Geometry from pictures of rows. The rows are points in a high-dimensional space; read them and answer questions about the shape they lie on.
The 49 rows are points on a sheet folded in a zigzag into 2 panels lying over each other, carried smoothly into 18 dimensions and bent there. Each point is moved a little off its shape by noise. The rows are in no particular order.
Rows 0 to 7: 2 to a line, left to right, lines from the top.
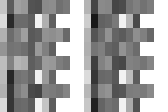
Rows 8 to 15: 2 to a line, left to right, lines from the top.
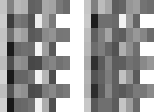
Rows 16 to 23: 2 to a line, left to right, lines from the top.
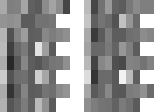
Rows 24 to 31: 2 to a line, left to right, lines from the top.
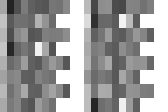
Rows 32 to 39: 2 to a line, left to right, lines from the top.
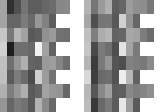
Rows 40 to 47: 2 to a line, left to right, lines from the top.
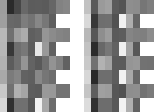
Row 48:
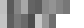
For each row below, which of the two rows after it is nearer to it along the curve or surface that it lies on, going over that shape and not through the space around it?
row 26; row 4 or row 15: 4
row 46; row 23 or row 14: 14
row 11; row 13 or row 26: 26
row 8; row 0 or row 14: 0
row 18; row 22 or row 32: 22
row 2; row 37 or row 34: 34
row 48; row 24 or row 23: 24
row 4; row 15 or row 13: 13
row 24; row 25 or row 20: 20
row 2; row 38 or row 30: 38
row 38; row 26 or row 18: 18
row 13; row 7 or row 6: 7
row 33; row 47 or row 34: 34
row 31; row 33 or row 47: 33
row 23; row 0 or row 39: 39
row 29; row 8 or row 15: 8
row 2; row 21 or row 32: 32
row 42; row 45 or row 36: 45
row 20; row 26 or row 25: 25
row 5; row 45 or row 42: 45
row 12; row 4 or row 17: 4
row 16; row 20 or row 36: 36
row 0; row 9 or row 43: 9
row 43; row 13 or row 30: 13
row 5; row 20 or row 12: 12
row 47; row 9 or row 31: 9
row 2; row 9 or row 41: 9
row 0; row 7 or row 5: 5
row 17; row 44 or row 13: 44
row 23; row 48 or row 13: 13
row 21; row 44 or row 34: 34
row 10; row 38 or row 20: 38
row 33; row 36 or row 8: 8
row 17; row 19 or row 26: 26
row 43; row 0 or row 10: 10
